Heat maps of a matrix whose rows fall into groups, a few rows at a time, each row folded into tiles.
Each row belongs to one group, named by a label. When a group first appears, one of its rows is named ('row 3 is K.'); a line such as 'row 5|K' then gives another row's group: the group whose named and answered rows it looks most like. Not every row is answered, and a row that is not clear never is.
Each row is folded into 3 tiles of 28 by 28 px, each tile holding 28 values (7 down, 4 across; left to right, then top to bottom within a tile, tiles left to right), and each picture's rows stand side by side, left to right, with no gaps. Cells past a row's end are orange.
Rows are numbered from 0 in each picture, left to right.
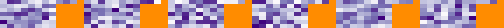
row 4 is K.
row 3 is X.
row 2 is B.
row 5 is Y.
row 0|K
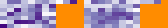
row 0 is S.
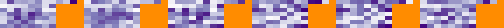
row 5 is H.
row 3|H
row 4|H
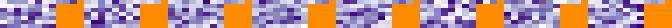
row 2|Y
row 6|B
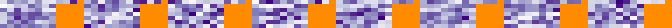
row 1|X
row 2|X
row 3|H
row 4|K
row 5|K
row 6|S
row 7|B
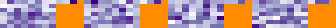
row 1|S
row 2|Y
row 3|S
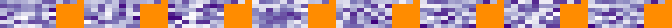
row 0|S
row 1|Y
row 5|H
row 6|X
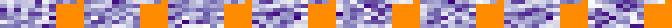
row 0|Y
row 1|B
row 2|S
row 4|B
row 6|K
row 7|B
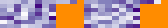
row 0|Y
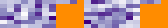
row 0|Y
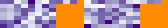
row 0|X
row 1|H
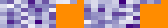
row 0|B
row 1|Y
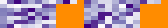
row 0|H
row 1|X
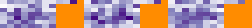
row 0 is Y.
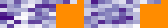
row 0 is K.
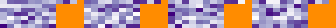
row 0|H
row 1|X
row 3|X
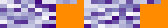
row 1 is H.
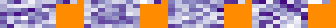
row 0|K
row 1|S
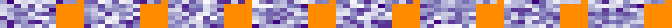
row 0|X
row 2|X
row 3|H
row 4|X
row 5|S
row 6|B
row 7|K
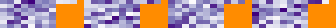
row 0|B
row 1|H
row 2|X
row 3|K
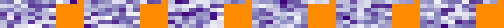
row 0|B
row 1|S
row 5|X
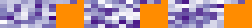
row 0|Y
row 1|X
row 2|K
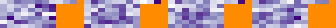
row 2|Y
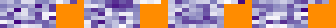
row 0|S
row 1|B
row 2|S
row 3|S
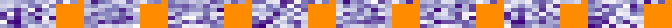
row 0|B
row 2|S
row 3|X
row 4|S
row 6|B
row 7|X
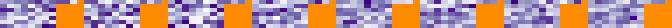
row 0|H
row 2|X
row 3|K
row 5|K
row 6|S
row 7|K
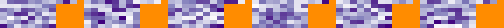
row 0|H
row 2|H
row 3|Y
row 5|S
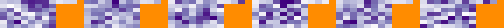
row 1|B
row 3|B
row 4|B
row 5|H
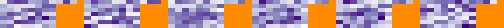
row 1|S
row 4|K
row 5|H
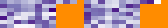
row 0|S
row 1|K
